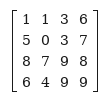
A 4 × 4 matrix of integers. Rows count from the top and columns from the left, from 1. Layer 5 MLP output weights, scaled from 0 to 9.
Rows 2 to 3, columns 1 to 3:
5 0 3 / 8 7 9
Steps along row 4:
down up same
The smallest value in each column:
1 0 3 6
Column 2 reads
1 0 7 4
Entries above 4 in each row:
1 2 4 3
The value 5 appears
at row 2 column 1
